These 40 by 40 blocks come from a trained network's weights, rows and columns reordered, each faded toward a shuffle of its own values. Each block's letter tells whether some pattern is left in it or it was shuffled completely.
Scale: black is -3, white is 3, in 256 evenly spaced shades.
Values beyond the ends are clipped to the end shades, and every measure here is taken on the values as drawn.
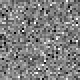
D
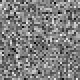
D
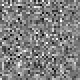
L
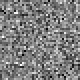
D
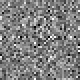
L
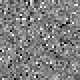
D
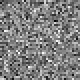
D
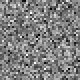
D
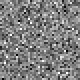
D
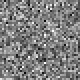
D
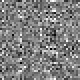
L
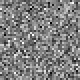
D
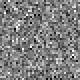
D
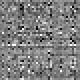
L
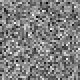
D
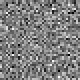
L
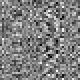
L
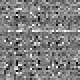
L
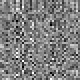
L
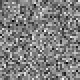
D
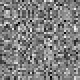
L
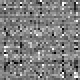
L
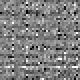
L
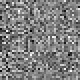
L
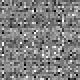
L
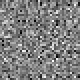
L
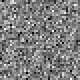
D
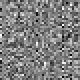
L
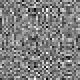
L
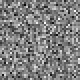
D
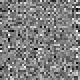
L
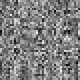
L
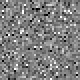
D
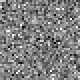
D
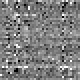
L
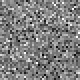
D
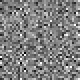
L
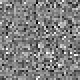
L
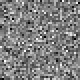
D
